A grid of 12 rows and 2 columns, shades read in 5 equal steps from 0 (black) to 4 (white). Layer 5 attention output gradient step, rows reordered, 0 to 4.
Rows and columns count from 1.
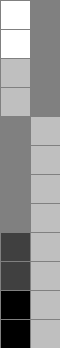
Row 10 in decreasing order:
3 1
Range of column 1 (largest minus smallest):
4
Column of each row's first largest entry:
1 1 1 1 2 2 2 2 2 2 2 2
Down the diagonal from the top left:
4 2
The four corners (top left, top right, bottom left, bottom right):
4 2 0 3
